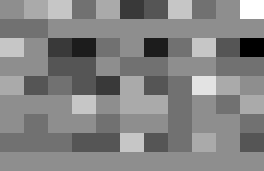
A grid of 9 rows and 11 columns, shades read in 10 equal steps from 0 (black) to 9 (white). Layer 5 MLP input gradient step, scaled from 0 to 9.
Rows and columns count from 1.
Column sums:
46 41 40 36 39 45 35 42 50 42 41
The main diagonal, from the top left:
5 4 2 3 2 6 5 4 5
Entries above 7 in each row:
1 0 0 0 1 0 0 0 0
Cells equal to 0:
1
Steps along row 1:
up up down up down up up down up up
